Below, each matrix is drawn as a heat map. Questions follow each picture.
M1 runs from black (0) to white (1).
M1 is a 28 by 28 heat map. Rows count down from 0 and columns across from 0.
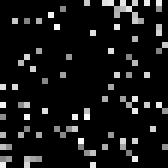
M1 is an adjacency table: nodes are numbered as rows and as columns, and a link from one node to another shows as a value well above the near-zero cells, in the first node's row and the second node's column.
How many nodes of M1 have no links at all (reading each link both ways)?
0
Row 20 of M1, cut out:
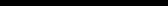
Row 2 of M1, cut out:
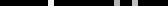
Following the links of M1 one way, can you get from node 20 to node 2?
no
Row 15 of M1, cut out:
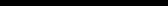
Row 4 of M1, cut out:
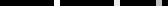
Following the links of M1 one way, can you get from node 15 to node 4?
no
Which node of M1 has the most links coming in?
node 22
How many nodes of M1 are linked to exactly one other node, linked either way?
0
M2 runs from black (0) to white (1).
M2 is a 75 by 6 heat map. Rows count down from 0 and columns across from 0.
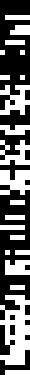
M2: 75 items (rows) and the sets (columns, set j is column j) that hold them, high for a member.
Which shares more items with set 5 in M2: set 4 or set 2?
set 4
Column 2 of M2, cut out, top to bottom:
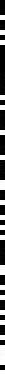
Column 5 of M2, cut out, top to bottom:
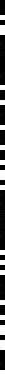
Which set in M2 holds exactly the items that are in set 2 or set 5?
3
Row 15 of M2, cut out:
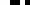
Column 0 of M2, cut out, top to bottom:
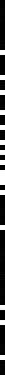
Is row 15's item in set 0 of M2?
yes
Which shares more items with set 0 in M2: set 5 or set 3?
set 3
